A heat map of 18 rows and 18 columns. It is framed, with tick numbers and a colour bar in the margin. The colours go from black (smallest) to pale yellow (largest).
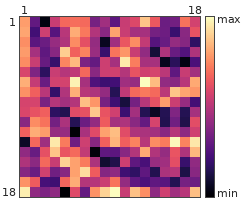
Concentric rings centre on the top right. Overall the values sit about 50% of the way up the scale. The ninth with the lowest average is the top right. Neither half mirrors the other. No row or column stands out.
